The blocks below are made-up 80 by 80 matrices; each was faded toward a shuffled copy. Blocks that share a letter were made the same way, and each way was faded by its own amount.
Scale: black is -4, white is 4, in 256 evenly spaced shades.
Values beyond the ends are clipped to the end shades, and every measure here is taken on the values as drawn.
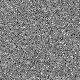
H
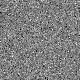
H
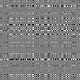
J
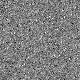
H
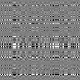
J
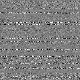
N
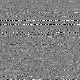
N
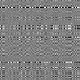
J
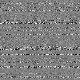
N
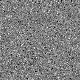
H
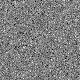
H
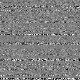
N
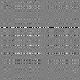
J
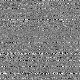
N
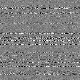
N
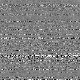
N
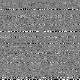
N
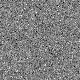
H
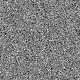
H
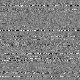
N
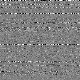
N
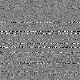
N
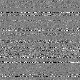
N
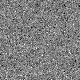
H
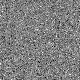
H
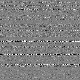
N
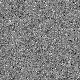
H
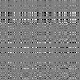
J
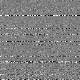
N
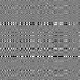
J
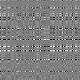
J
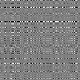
J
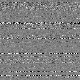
N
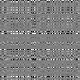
J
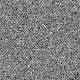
H
